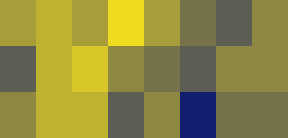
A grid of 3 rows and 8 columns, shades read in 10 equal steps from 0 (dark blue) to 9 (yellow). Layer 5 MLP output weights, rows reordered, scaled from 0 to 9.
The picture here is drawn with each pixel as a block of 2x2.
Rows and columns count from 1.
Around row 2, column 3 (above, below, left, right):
6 7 7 5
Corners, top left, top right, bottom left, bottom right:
6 5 5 4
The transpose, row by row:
6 3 5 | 7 7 7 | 6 8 7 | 9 5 3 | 6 4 5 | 4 3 0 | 3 5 4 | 5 5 4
